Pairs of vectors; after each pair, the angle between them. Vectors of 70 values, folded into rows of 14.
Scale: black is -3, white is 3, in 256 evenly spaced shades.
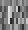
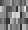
partly opposed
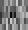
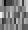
partly opposed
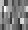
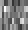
nearly parallel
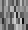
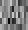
partly opposed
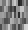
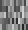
orthogonal
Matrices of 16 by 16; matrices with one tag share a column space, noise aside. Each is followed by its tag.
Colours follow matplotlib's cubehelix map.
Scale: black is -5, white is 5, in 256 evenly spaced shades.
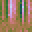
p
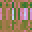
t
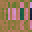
t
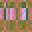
t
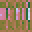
t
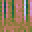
p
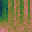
p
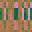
t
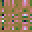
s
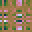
s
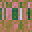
t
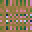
s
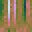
p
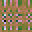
s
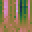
p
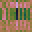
t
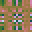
s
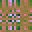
s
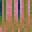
p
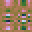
s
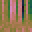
p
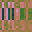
t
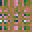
s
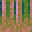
p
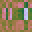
t
